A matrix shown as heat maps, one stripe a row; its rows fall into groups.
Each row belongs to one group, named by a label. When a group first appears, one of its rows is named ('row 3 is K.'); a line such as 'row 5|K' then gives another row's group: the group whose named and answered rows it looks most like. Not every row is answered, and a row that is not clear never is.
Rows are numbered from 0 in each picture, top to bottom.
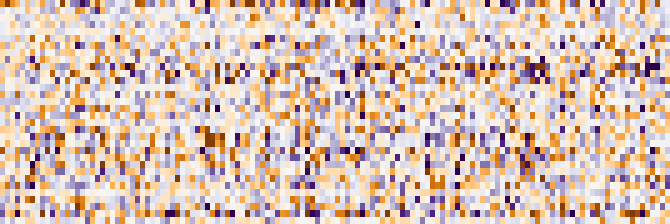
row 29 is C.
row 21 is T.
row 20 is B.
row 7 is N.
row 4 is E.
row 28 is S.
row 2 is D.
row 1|C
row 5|T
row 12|C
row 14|D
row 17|S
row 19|B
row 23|B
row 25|N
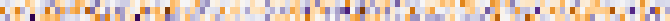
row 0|C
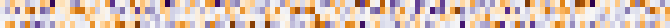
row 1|S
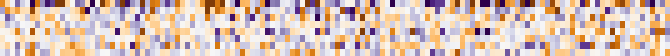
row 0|B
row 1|B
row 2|D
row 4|T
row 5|N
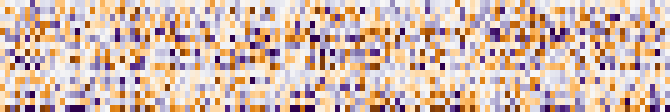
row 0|B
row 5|D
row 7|E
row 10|N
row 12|T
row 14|C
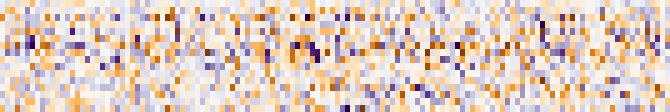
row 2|T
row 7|D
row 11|N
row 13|C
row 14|S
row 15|T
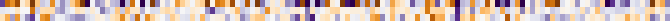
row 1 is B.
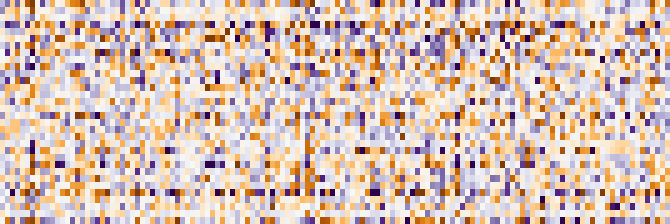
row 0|S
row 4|E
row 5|B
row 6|S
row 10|D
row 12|B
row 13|N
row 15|D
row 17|E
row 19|C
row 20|B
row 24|S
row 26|S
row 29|N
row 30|B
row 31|N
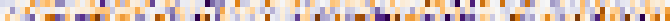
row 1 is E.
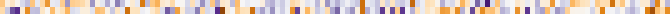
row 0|T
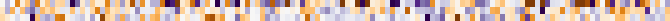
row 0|N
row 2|B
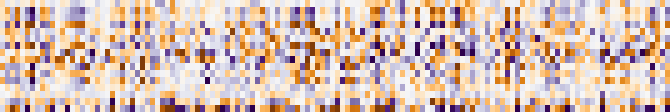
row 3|S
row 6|S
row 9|B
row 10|S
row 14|E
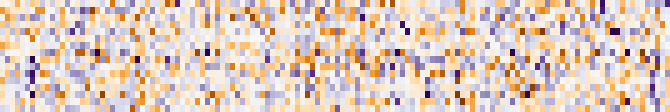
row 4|N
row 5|N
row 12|T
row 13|B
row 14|C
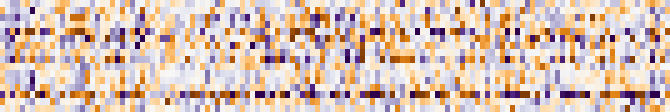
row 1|B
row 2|D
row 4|S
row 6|D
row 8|T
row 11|B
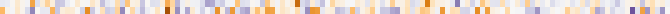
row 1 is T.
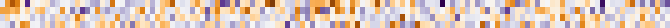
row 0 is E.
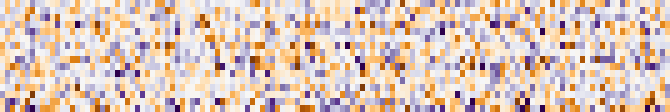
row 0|C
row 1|N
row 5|B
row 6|T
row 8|D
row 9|E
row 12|T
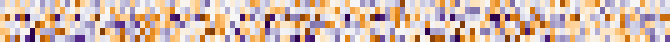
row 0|C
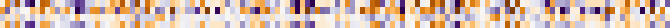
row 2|C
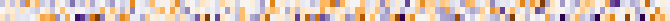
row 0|N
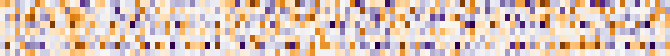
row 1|T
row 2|S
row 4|T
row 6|C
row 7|S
